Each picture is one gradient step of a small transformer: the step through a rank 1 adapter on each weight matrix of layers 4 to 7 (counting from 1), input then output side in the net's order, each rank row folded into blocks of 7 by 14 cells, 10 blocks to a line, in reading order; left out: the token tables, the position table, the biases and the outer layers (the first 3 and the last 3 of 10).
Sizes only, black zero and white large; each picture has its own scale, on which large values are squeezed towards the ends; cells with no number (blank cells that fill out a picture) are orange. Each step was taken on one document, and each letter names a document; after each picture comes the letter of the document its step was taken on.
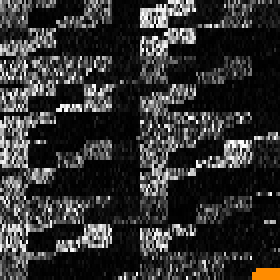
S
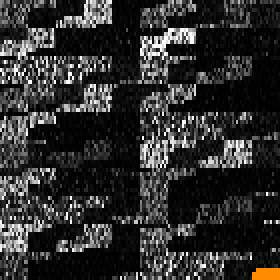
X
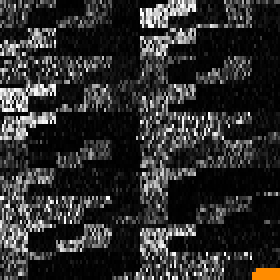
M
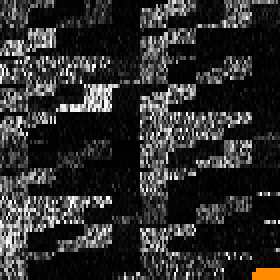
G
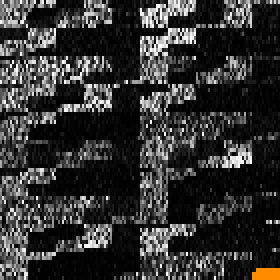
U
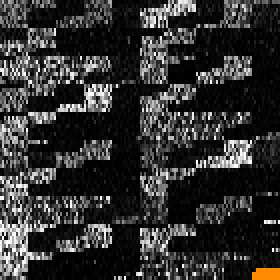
G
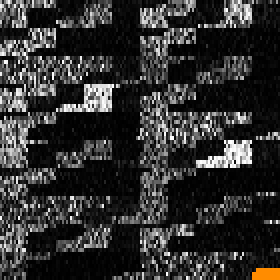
U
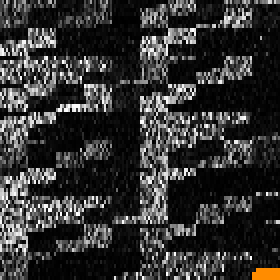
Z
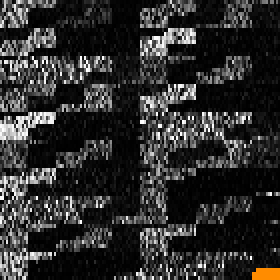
M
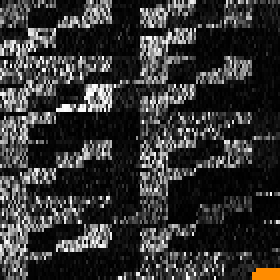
Z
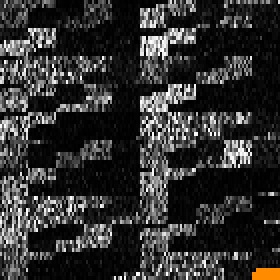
S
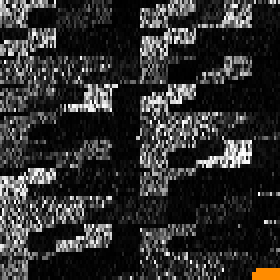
U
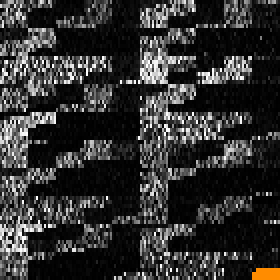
Z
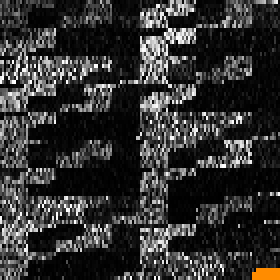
U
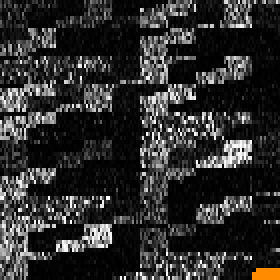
M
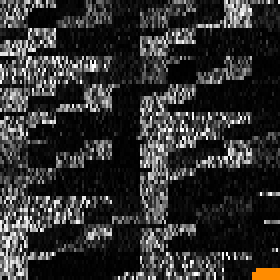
G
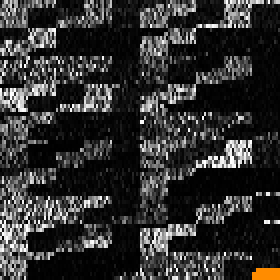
S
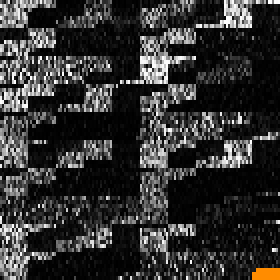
U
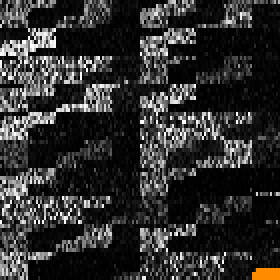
M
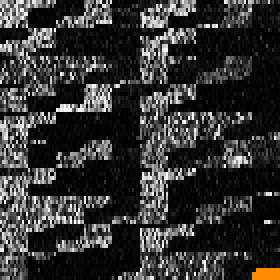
S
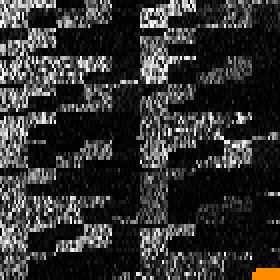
S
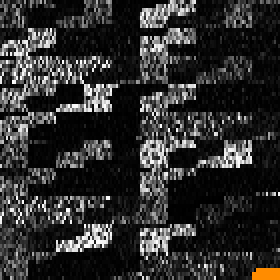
U
